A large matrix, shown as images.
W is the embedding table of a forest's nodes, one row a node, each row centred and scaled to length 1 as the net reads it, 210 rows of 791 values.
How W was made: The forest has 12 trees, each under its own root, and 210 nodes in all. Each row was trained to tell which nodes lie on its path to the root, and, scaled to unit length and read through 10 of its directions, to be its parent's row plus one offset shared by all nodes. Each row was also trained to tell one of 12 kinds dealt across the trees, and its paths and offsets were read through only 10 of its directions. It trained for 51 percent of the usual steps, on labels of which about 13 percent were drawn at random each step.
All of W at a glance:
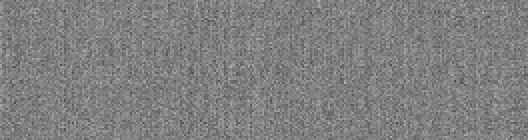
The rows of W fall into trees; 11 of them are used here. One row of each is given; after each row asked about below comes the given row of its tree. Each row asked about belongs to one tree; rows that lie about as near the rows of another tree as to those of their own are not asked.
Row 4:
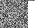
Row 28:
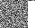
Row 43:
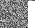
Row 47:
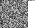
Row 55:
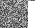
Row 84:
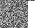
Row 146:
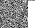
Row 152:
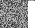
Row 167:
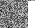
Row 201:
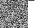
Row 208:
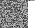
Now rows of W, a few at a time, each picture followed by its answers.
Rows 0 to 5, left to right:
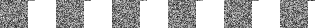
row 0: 152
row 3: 47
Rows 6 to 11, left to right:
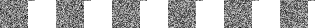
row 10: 28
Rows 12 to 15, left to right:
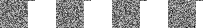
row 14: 146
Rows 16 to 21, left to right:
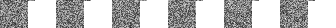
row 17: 55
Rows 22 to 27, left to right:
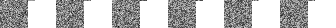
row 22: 146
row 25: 43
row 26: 201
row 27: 167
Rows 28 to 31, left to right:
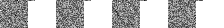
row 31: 43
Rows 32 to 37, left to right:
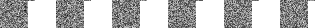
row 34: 201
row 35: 43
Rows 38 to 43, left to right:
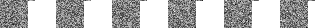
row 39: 47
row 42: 4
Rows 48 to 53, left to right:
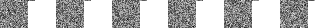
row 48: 146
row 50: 28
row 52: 152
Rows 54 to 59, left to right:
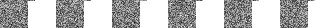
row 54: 152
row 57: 146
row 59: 47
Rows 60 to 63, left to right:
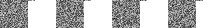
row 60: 28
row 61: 146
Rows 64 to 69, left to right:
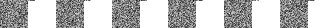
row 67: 84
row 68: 28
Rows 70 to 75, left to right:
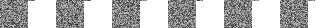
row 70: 55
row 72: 84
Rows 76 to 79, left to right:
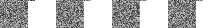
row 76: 4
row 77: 28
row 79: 4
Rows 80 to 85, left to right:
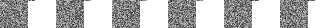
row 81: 4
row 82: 84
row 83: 167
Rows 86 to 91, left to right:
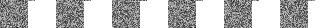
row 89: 152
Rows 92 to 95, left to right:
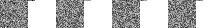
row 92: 43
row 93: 146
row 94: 167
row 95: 4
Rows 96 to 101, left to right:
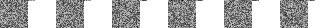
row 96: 84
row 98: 4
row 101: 28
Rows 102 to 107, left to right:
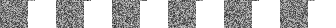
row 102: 152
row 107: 146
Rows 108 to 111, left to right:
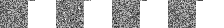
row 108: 28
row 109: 28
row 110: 4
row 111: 28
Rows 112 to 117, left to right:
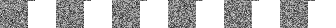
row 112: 152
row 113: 43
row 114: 167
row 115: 84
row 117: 84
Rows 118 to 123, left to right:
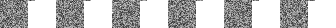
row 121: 152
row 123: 84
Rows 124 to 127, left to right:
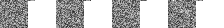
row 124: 47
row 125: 152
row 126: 167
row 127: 167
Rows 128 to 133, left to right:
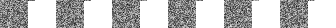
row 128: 146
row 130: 167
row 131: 167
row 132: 47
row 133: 201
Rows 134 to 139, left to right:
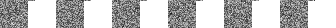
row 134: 208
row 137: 167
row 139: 167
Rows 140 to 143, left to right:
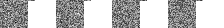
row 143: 146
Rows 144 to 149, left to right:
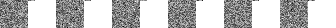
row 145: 167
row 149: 146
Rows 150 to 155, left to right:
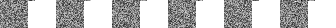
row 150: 28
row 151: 4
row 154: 167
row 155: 152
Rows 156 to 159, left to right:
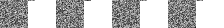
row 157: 28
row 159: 28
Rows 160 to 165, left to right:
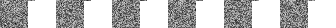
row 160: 152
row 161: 4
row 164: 55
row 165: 167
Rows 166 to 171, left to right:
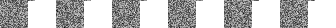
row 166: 47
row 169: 47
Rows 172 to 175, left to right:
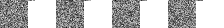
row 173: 47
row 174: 152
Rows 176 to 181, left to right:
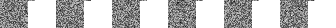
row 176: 146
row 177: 55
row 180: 4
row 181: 84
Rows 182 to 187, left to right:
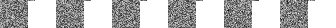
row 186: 55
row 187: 4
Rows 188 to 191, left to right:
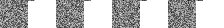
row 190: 84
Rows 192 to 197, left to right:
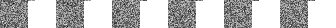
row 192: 152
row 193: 84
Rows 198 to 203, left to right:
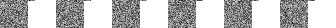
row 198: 152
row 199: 28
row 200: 4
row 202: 4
